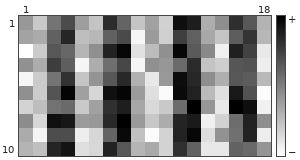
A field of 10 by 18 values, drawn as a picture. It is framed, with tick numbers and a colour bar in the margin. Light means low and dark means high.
Stripes: upright, repeating 4 times. Histogram: flat. Slope: none. Calmest part: top left.
